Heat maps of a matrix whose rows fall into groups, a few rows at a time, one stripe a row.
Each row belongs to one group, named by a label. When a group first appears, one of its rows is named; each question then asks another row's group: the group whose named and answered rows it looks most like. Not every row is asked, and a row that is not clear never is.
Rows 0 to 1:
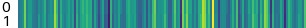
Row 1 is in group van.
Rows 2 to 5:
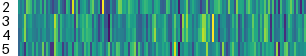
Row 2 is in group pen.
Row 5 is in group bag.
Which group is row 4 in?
van
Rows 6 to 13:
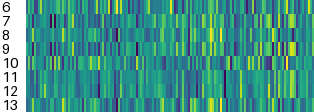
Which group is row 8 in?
van
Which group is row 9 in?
bag
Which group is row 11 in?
bag
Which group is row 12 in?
bag
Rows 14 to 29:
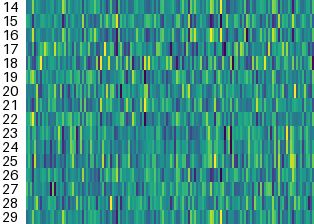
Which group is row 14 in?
van
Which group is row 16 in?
van
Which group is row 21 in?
pen
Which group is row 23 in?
bag
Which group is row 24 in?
bag
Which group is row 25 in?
bag
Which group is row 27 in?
bag
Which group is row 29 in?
van
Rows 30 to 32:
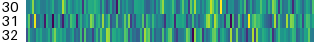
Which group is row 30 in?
van
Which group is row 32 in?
pen
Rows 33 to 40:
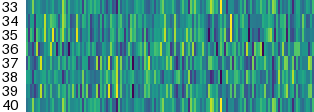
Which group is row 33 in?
van
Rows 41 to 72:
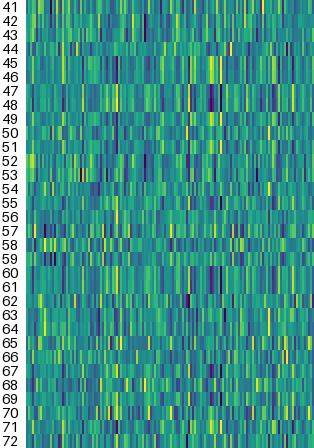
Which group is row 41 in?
pen
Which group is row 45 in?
van
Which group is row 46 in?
van
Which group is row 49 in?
van
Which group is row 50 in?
bag
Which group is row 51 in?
van
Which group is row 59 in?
bag
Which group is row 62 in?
pen
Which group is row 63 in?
bag
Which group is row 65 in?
pen
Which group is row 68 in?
pen
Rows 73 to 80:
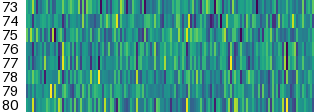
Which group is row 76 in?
bag
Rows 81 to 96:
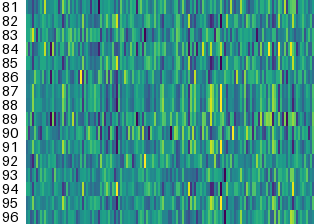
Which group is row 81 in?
bag
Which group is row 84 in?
bag
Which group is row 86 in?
pen
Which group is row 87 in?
van
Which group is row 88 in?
van
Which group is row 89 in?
bag
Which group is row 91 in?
van
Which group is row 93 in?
bag
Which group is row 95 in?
van
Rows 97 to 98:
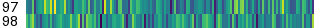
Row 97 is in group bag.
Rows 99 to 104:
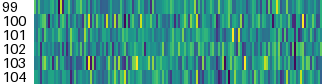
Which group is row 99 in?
bag
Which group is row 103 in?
pen
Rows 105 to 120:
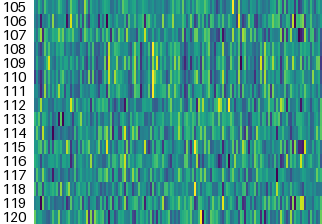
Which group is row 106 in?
bag
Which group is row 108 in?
pen
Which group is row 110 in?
pen
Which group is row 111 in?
pen
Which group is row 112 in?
van
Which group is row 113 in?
bag
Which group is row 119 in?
bag
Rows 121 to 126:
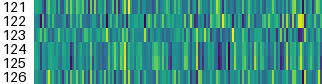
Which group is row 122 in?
bag
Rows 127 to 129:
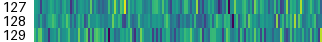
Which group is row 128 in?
bag
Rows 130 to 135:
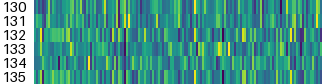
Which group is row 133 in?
van
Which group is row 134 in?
pen
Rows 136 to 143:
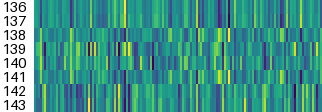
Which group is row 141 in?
van
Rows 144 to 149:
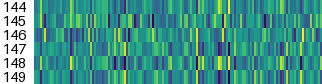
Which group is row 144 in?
van
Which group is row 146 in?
pen
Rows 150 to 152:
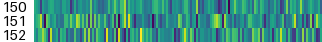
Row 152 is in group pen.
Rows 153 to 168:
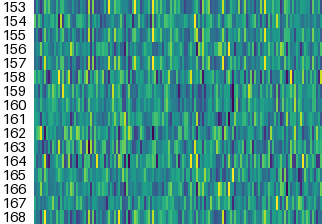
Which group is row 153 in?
pen
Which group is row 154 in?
bag
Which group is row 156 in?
van
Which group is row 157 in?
pen
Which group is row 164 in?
pen
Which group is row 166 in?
van
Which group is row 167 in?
bag
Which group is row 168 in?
pen
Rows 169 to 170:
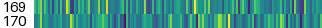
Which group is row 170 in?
van
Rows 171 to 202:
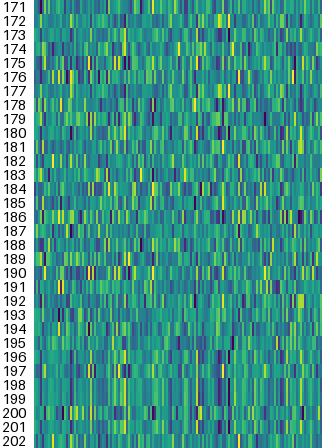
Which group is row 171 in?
pen
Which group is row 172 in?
van
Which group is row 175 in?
pen
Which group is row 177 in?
van
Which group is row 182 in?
bag
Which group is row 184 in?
pen
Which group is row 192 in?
bag
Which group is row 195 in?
bag
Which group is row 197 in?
pen
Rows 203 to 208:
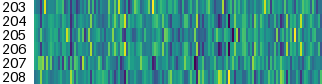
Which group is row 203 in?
pen
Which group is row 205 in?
bag
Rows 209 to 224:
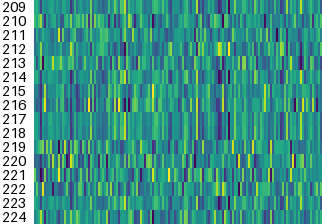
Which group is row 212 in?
van
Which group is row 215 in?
pen
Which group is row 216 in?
pen
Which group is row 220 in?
bag
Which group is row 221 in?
pen
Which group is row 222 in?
bag
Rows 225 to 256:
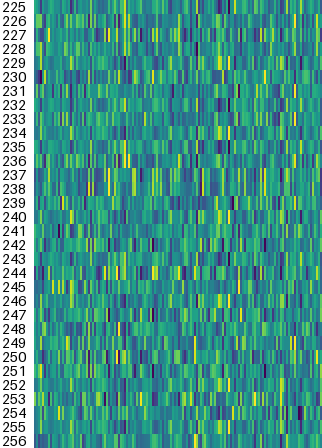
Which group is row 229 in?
van
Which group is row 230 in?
pen
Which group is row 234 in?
van
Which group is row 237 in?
pen
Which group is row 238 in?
pen
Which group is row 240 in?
van
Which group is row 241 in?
bag
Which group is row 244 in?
pen
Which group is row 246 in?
van
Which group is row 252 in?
van
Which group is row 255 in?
van
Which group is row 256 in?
pen
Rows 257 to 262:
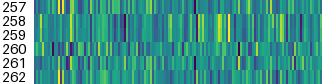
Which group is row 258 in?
van
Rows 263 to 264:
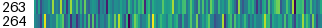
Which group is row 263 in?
bag
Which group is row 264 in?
pen
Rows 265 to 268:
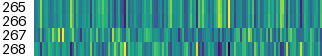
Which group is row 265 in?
van
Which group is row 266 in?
van
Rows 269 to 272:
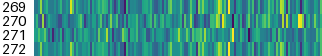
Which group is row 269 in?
van
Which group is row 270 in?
bag
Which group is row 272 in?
van
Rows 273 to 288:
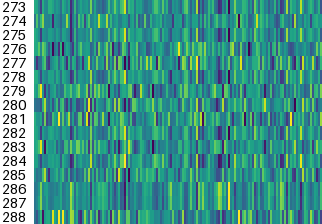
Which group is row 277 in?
pen
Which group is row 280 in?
pen
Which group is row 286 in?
van
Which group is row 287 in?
van
